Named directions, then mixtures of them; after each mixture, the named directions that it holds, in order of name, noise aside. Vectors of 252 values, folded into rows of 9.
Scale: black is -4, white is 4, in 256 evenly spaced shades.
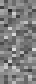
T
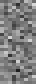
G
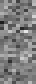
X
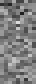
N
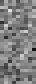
T, X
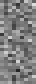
G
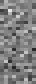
N, T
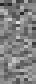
N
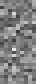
T, X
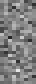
G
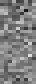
N, X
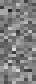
G, T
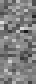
X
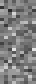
T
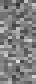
G, N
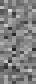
T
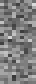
G, T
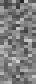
G, N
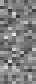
T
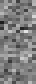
X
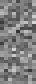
T, X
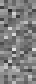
T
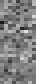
X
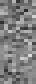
N, X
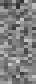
G, N
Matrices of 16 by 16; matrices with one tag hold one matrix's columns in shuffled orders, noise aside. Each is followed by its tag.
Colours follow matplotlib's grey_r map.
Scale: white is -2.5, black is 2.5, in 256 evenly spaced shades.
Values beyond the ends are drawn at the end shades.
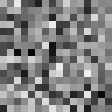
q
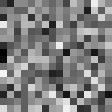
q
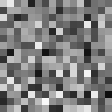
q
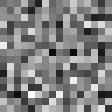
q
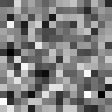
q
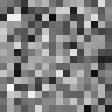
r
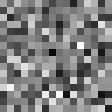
q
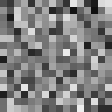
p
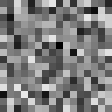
p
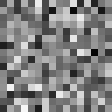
p
